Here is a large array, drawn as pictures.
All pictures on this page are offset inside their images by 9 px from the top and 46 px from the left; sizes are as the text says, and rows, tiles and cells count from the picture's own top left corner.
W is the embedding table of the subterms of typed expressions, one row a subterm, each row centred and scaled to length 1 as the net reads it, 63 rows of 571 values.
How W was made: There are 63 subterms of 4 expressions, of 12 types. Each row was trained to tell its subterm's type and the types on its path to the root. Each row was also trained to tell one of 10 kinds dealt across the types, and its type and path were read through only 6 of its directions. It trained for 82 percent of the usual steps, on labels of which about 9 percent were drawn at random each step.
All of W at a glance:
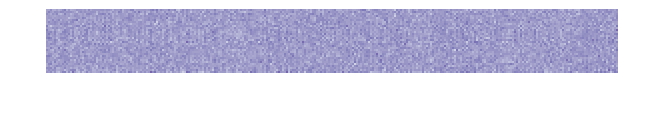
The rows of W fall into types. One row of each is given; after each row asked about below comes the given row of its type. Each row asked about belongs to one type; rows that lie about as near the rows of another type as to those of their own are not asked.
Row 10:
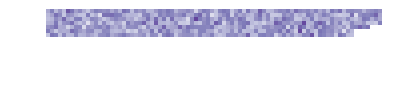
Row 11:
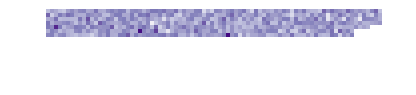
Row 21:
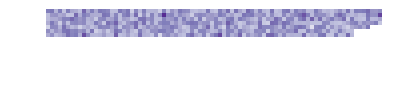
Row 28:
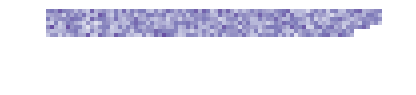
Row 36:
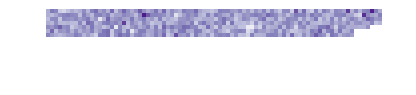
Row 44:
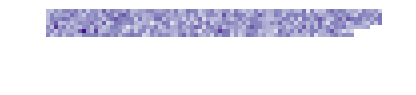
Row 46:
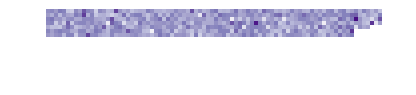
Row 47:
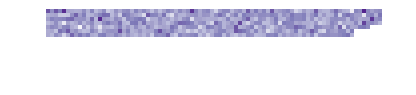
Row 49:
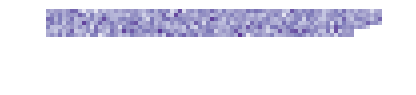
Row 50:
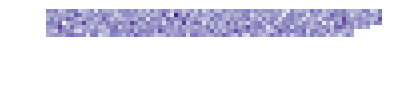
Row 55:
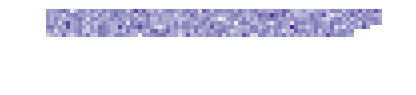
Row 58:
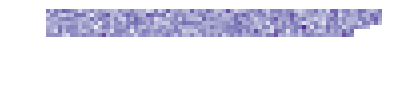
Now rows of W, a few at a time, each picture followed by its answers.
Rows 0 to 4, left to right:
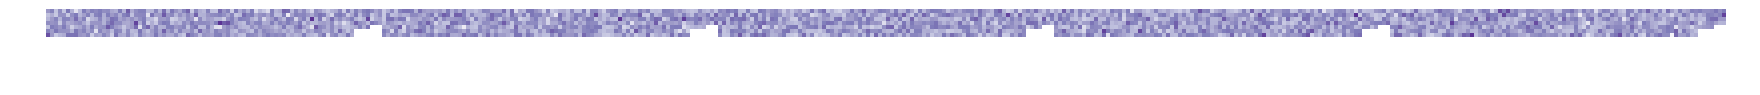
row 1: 44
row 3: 44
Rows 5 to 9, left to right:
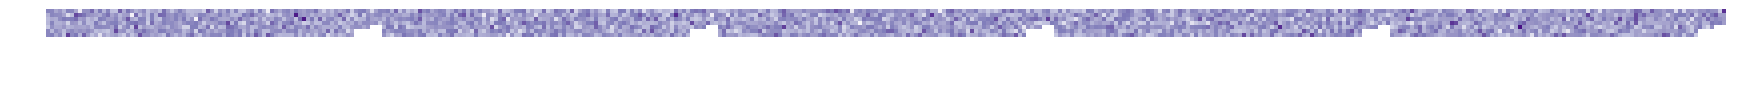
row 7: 11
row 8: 55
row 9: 58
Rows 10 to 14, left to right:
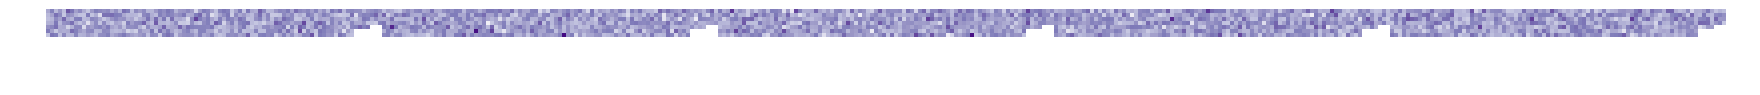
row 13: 49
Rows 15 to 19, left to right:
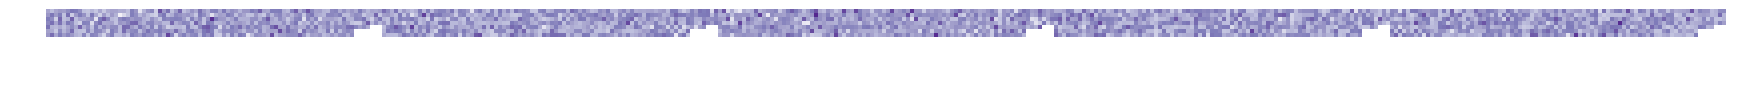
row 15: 49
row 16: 36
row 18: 49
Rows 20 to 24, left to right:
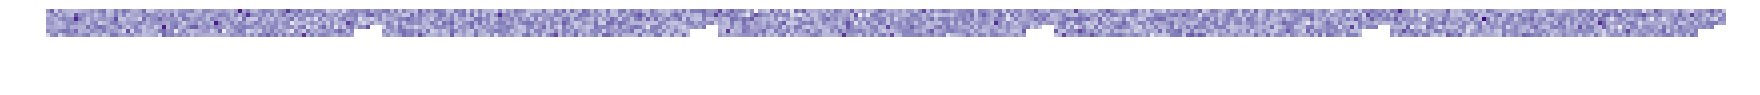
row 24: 47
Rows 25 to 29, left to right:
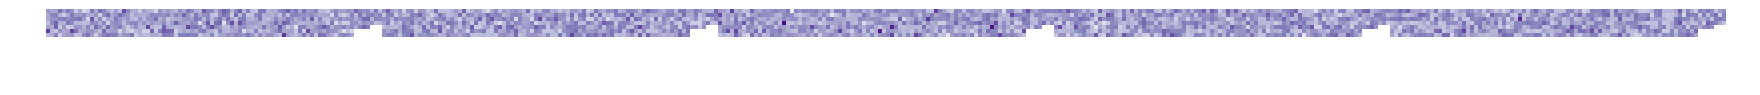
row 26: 58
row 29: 47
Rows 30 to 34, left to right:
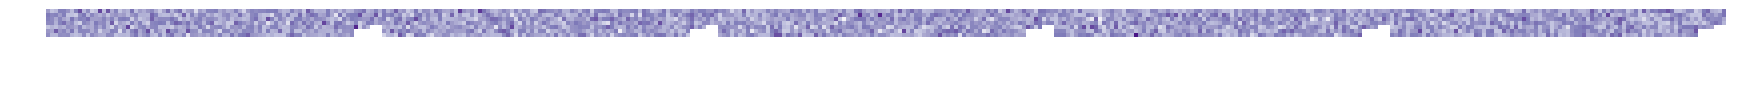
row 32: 10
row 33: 58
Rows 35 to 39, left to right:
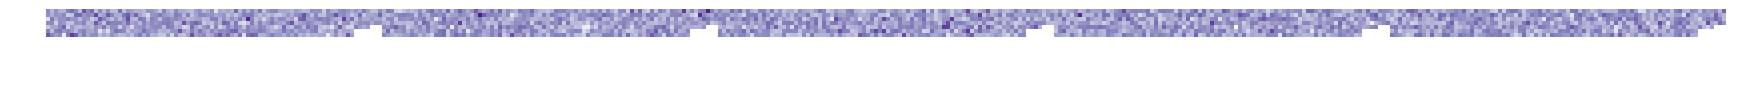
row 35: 50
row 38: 11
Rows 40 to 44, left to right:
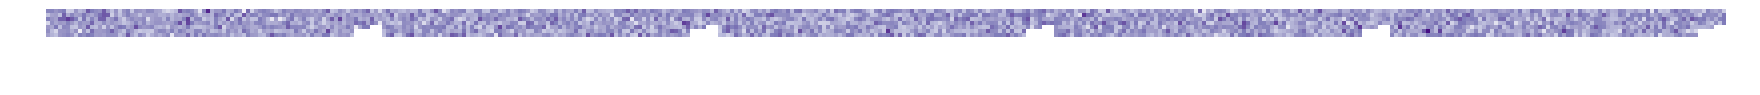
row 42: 36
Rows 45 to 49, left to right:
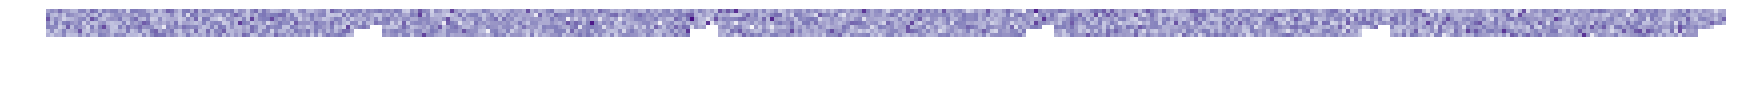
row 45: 55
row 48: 36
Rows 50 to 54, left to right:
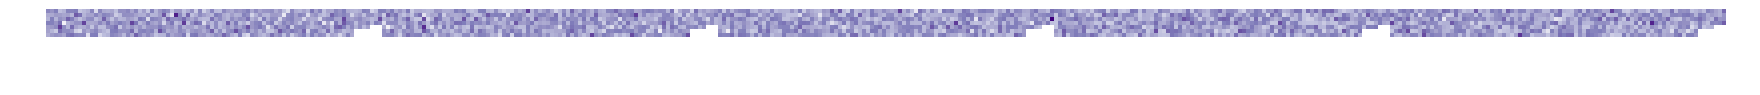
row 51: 58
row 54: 44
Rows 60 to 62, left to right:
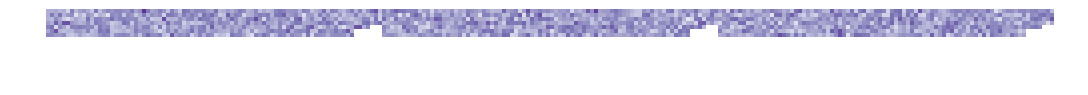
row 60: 11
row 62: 28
